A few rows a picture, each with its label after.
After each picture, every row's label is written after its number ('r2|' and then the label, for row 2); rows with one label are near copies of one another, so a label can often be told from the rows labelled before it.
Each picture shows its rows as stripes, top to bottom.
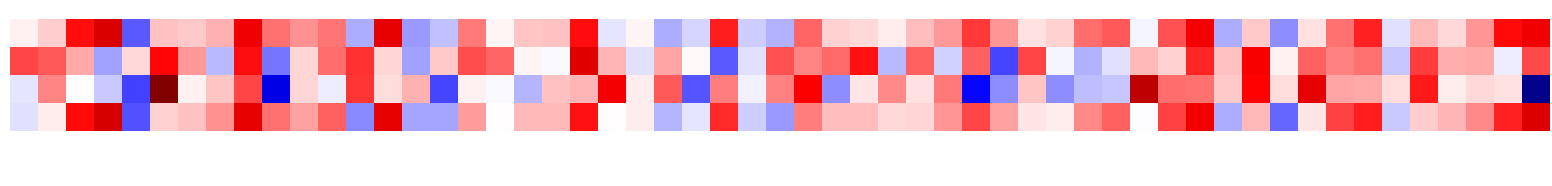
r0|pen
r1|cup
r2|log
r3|pen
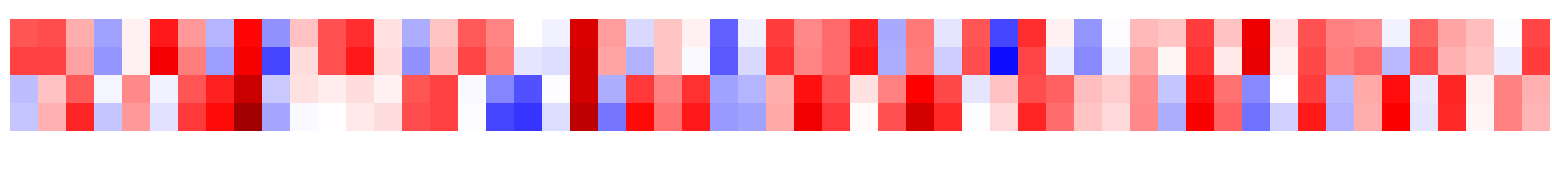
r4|cup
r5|cup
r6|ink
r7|ink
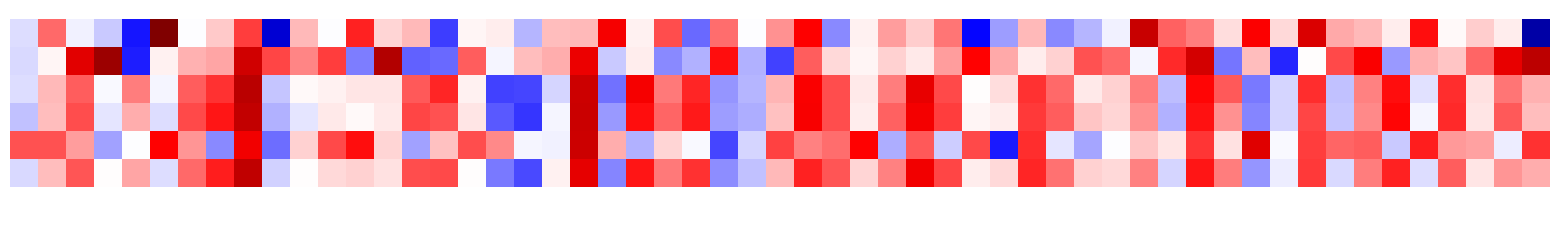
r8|log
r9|pen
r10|ink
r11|ink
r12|cup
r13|ink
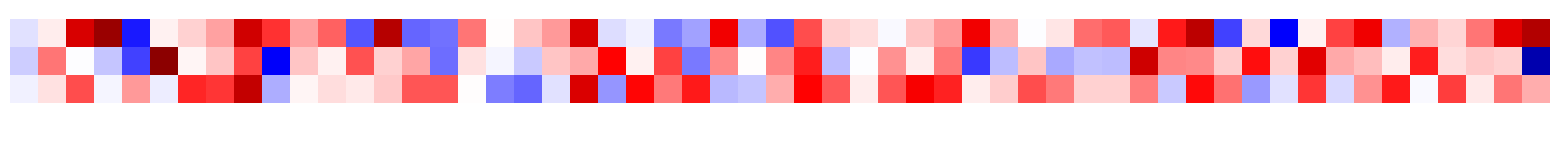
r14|pen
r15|log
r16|ink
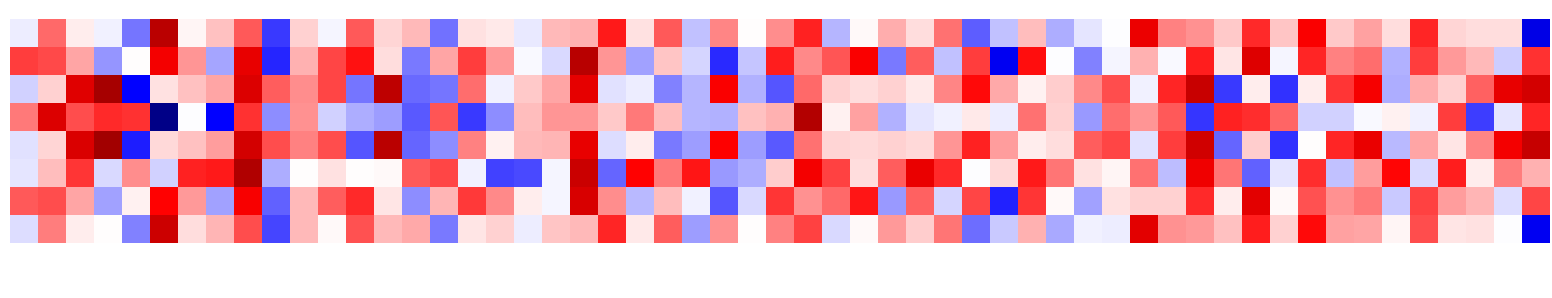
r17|log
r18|cup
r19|pen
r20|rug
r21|pen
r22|ink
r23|cup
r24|log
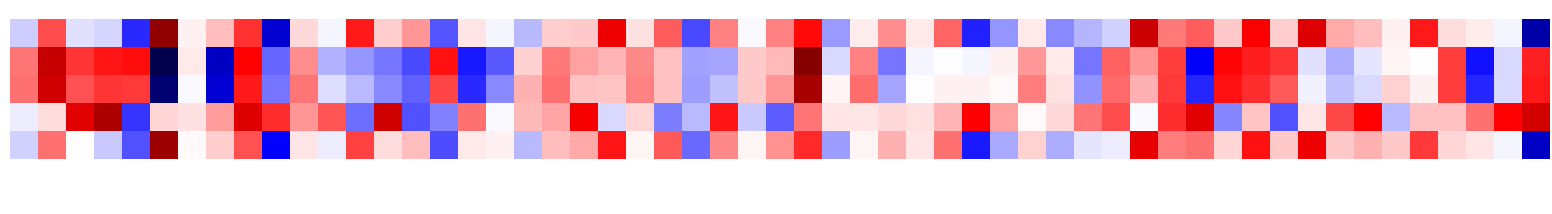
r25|log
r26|rug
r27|rug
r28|pen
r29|log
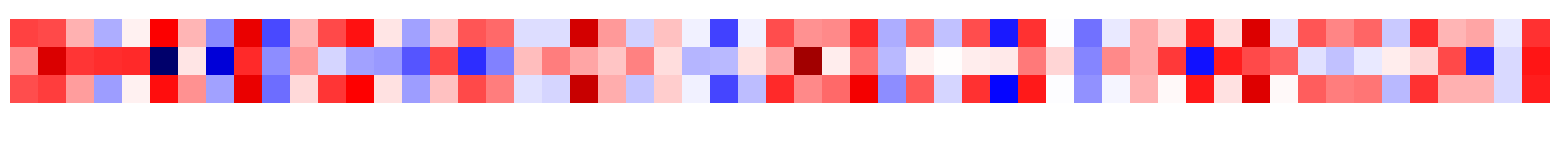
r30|cup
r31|rug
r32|cup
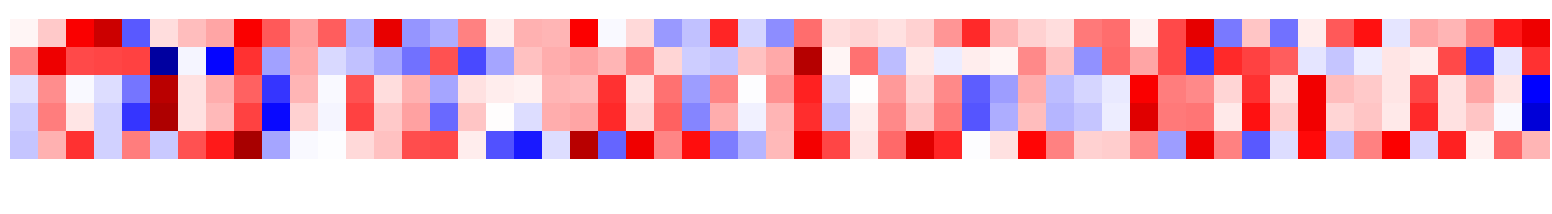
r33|pen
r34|rug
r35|log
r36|log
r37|ink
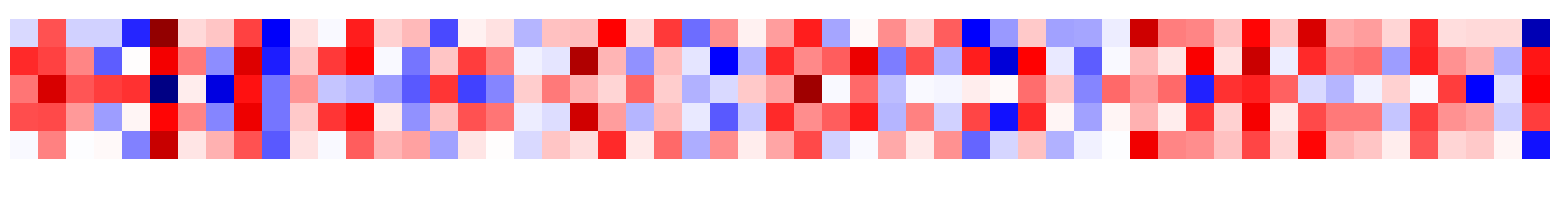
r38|log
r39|cup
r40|rug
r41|cup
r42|log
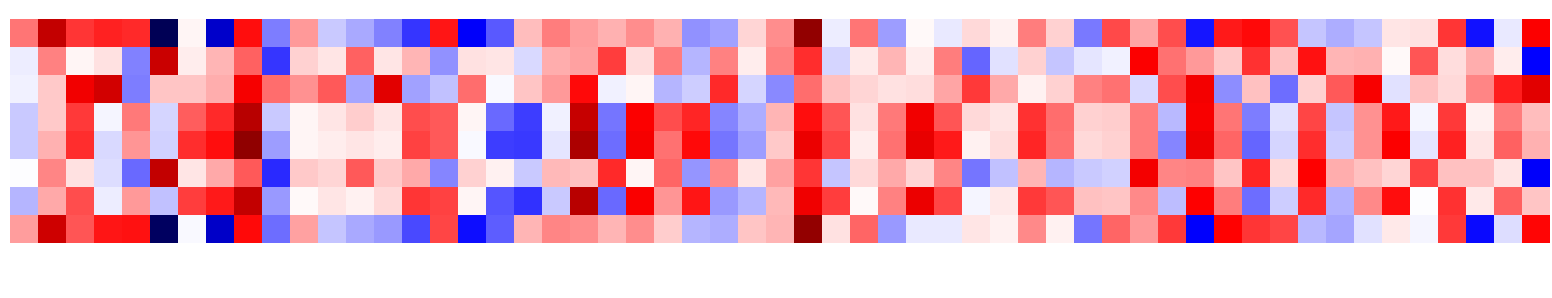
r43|rug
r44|log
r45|pen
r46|ink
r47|ink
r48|log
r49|ink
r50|rug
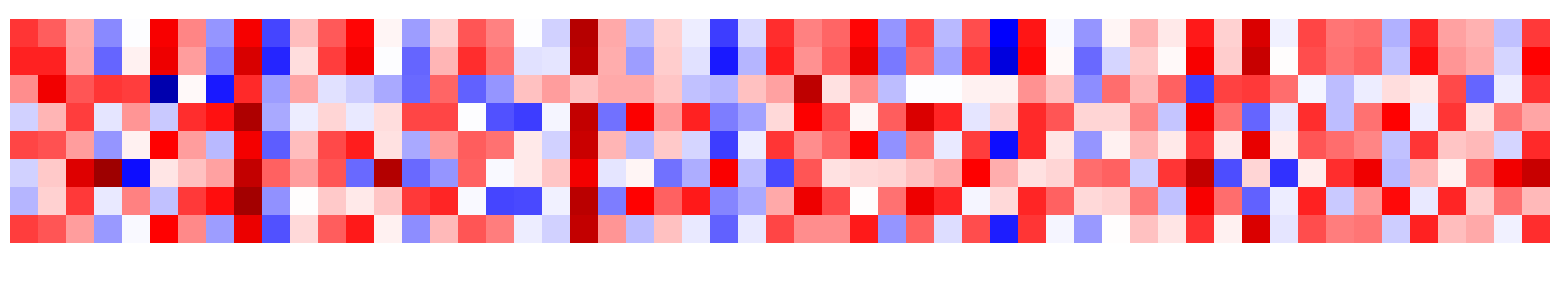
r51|cup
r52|cup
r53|rug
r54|ink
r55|cup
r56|pen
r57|ink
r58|cup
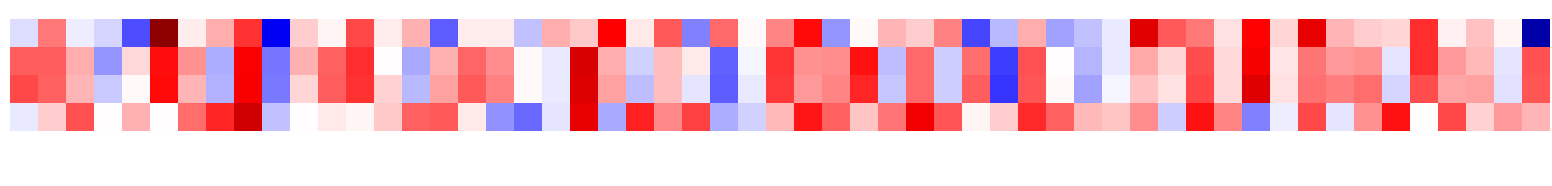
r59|log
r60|cup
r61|cup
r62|ink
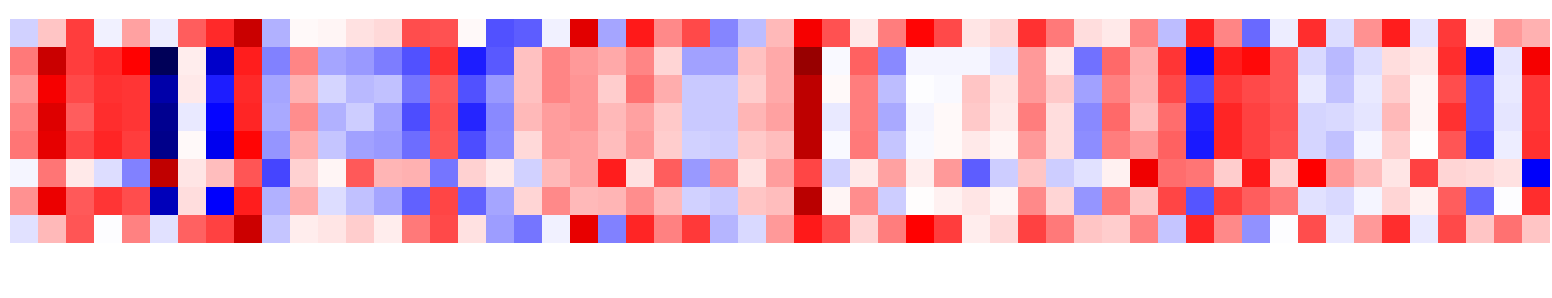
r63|ink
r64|rug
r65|rug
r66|rug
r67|rug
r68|log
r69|rug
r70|ink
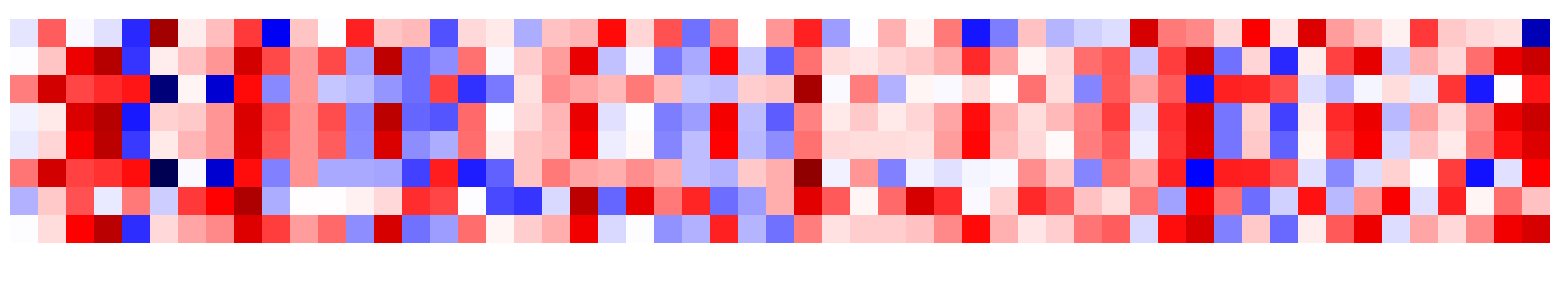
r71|log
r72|pen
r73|rug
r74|pen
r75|pen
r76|rug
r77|ink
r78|pen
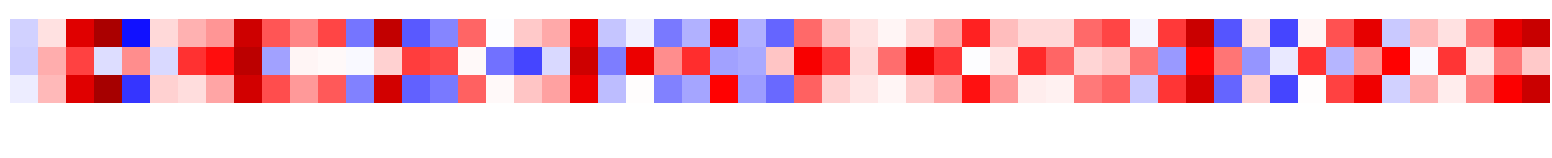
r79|pen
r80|ink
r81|pen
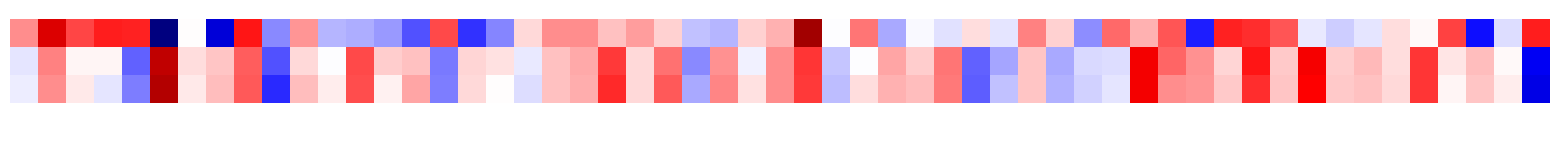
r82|rug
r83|log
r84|log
